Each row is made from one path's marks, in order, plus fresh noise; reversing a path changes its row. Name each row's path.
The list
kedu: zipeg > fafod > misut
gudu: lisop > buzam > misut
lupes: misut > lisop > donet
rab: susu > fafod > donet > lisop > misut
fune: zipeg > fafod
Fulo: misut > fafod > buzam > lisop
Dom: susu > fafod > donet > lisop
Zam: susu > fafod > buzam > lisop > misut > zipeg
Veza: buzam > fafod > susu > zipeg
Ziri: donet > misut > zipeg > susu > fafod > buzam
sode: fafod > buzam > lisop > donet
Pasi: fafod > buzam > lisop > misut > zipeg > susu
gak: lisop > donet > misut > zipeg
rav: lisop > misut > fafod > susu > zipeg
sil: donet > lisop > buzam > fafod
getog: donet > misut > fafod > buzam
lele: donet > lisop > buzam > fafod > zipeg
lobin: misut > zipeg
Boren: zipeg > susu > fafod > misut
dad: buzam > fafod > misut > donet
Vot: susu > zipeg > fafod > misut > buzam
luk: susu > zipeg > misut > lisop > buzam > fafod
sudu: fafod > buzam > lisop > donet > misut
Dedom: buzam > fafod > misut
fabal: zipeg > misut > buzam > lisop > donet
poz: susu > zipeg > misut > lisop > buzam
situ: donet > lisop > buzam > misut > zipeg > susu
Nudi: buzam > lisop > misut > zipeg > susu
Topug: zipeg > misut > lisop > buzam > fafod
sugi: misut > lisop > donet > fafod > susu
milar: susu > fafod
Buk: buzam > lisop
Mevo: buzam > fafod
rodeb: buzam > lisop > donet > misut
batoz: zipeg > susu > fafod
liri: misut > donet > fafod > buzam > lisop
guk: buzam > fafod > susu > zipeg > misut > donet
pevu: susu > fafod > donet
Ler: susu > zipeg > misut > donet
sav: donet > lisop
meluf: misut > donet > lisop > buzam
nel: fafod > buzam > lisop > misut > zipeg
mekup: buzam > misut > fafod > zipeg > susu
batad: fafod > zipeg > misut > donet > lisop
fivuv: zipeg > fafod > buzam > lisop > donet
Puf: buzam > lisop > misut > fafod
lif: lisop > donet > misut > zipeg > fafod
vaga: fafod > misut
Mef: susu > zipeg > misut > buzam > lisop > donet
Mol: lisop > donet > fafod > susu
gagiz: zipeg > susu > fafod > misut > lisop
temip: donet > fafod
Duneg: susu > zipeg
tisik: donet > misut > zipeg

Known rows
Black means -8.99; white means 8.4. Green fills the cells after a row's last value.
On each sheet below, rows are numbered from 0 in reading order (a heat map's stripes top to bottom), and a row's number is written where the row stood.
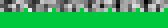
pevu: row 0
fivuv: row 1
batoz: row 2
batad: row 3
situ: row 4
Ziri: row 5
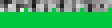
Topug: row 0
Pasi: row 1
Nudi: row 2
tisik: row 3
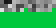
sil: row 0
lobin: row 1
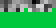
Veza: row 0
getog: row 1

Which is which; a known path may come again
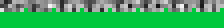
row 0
sode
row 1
Duneg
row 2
mekup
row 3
Veza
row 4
lif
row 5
batad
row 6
Boren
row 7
Pasi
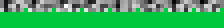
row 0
guk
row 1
meluf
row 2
Puf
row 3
sil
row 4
Nudi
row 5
temip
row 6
Ziri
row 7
getog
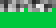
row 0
nel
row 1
Dedom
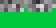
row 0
fune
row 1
milar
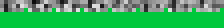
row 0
Ler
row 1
dad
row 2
Topug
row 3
rab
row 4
Buk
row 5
tisik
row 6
fabal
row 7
gudu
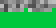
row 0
lobin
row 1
sav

